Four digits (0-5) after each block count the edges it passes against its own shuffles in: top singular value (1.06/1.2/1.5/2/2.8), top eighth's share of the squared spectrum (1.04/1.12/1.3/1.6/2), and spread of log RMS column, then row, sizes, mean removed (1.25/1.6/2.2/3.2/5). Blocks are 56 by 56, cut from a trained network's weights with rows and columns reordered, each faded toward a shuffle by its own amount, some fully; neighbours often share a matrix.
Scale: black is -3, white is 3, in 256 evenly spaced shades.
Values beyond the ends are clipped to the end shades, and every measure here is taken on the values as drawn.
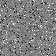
0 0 0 0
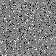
0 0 0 0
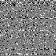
3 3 0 3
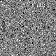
1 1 0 0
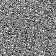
1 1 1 0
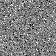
1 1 0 0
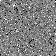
0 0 0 0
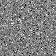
1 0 0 0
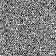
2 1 0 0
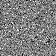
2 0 0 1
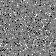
1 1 0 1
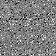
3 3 0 2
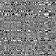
4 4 1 3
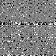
4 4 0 3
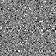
3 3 0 2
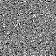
3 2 0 1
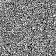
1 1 0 0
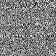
3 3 0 2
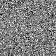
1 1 0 0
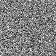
1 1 0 0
